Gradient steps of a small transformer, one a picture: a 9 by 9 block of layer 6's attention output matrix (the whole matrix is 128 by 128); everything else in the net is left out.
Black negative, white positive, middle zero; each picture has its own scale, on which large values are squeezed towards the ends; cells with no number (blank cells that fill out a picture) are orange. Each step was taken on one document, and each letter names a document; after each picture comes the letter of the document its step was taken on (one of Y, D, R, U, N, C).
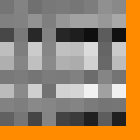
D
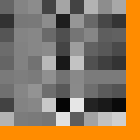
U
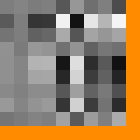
U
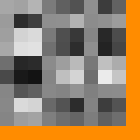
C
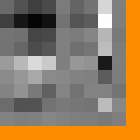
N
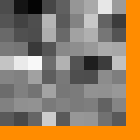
N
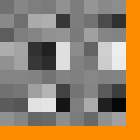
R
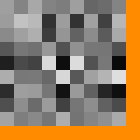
U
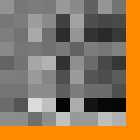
U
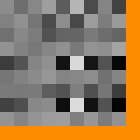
U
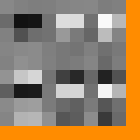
C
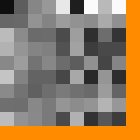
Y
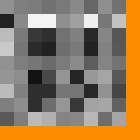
Y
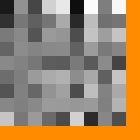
Y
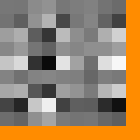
R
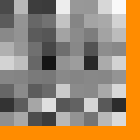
R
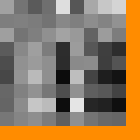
U
